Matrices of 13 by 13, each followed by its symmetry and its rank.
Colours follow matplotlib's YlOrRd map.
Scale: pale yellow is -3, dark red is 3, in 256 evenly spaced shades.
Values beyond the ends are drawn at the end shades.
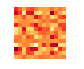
neither, rank two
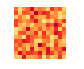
neither, full rank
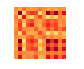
symmetric, rank two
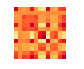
symmetric, rank two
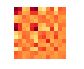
symmetric, rank two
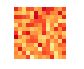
neither, full rank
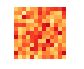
neither, full rank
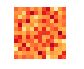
symmetric, full rank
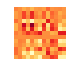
neither, rank two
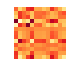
neither, rank two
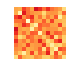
symmetric, full rank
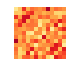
symmetric, full rank
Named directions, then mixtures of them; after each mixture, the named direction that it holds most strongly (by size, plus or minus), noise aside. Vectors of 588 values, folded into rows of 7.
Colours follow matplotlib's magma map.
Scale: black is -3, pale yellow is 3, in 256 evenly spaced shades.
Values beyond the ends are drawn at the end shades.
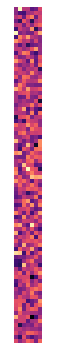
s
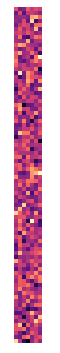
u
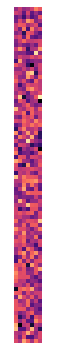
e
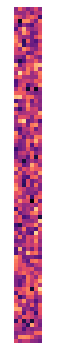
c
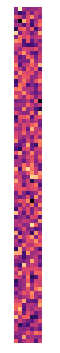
s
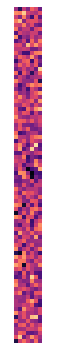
s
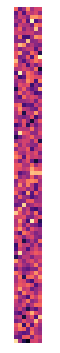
u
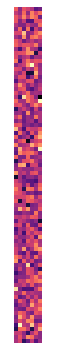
e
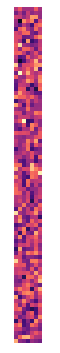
c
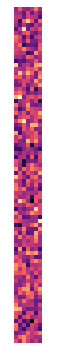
c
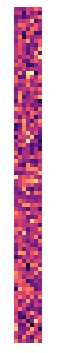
e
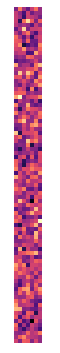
c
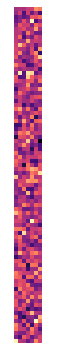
u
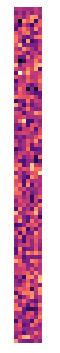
c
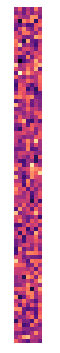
c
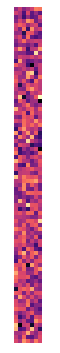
e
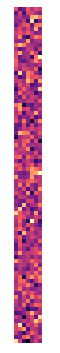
u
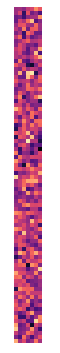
e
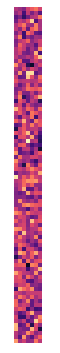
e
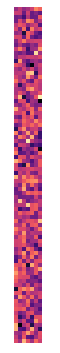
e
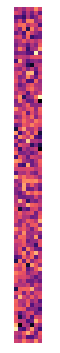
e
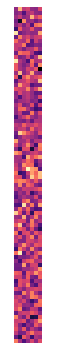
s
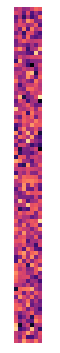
e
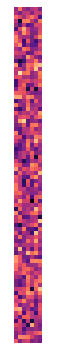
c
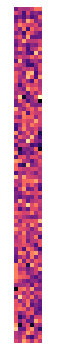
e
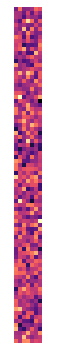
e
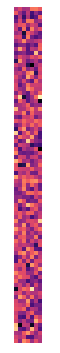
e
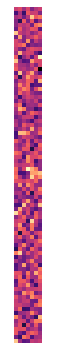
u
